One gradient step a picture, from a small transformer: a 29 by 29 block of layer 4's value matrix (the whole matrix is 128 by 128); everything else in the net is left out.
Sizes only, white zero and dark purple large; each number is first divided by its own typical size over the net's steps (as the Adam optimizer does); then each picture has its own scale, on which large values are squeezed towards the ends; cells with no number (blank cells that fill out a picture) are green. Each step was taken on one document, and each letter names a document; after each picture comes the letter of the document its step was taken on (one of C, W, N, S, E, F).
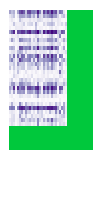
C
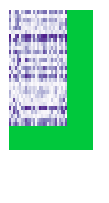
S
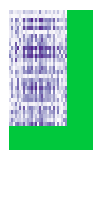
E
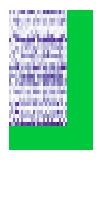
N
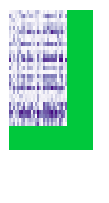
C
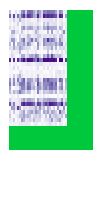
C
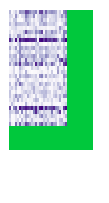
S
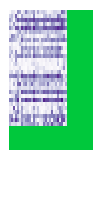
N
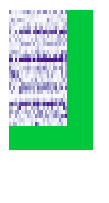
C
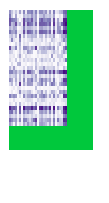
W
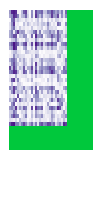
E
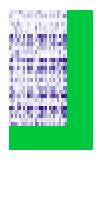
W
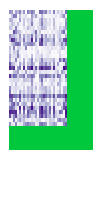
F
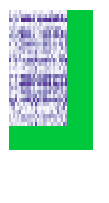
N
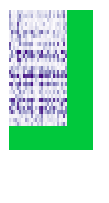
F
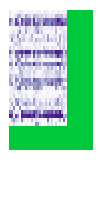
N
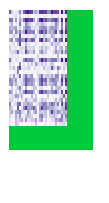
S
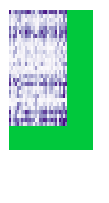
S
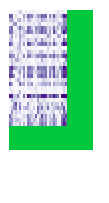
W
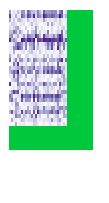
C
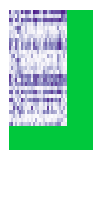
N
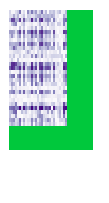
F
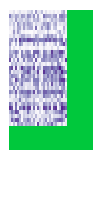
N
